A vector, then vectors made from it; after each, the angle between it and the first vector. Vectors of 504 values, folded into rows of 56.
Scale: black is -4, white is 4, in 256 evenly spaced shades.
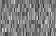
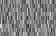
orthogonal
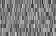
partly aligned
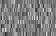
nearly parallel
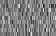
partly aligned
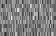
partly aligned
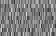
partly opposed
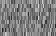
nearly opposite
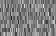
partly opposed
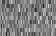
partly aligned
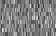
nearly parallel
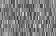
partly opposed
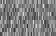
partly opposed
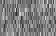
orthogonal
